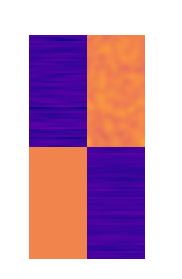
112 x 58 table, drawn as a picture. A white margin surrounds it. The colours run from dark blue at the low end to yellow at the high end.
The table splits into 2 rows of 2 panels. Panel 1,1: very low, streaked across, faint in contrast. Panel 1,2: high, blotchy, faint in contrast. Panel 2,1: high, flat. Panel 2,2: very low, streaked across, faint in contrast.
